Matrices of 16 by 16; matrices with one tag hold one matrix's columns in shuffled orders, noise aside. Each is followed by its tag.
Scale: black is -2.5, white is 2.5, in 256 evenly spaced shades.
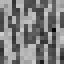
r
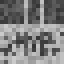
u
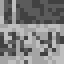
u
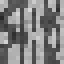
r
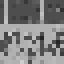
u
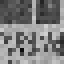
u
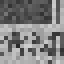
u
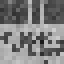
u
